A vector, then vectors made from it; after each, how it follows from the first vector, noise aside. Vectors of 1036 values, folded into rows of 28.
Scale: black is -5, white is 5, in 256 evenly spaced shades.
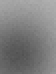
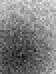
scaled up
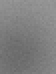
shrunk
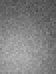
negated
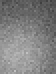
negated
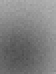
copied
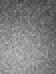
negated
